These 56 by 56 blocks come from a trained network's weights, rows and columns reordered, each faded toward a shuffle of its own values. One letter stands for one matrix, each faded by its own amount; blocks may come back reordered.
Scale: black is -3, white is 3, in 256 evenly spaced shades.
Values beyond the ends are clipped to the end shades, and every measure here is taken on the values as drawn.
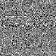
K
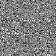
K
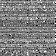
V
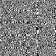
K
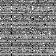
V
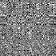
K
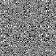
K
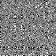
K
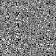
K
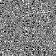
K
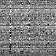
V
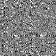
K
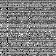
V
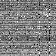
V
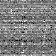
V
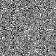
K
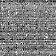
V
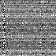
V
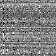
V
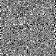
K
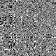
K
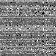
V
